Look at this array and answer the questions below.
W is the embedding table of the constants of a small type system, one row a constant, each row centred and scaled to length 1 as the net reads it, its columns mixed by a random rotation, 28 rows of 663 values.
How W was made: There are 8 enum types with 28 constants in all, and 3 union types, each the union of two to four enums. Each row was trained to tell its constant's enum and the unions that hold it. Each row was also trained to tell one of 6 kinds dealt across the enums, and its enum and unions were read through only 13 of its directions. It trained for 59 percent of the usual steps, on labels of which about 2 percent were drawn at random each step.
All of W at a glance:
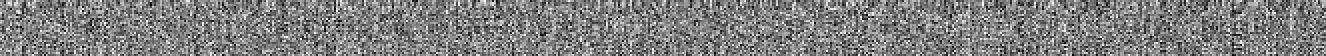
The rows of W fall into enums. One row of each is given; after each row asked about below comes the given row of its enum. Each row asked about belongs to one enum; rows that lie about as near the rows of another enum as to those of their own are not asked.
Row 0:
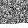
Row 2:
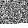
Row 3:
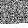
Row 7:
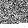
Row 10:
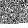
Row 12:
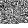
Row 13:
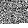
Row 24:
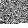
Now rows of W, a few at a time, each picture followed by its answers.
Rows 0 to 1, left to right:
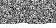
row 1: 2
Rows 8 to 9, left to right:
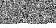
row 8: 2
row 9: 13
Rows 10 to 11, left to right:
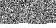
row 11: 2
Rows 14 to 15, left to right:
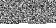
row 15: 12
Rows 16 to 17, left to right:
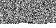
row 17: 24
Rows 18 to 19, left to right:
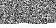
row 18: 3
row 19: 10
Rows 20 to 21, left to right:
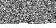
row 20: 0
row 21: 7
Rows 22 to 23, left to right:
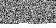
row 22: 24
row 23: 3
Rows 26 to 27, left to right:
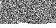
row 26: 7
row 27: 24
